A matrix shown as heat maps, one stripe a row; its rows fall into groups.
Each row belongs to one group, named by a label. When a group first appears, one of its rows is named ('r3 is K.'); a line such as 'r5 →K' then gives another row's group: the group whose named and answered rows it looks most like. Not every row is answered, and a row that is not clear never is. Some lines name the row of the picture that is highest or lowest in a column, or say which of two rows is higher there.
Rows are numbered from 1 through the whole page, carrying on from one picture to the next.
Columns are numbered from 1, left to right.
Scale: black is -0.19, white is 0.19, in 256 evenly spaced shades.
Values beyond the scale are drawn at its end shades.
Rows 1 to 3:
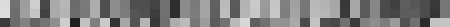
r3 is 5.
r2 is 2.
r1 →2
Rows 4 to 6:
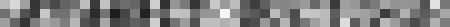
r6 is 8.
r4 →8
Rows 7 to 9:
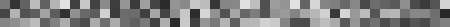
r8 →8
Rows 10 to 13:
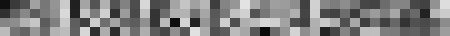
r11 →5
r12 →2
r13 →5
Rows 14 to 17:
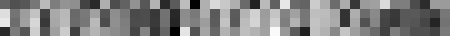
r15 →2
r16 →2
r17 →2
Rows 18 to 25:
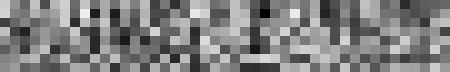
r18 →5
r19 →5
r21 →8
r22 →8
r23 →8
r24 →2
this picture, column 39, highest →21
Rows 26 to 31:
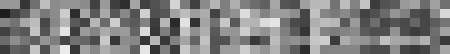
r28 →2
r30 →8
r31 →2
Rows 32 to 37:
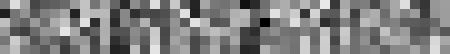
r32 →8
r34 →5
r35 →8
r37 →8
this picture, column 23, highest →35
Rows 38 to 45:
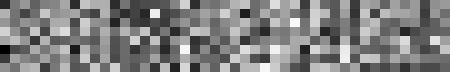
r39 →8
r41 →5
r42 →8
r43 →2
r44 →5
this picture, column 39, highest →39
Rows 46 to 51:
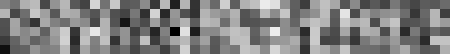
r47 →8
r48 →8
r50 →5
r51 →2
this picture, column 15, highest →50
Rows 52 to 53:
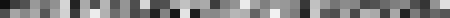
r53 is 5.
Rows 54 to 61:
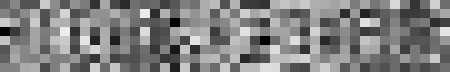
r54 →8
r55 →2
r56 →5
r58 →5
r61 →2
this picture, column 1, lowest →57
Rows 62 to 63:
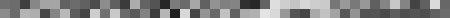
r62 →8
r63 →2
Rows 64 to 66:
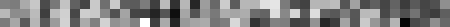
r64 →2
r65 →5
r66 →5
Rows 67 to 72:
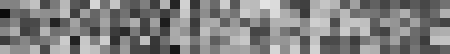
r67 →2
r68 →2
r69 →8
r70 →8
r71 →5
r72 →5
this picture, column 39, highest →69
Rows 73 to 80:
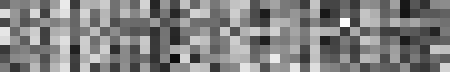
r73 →5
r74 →5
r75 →5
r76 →2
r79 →5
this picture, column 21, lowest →75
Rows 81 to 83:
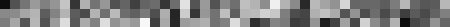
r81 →2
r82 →2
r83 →5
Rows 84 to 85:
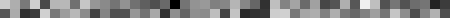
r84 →5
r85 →8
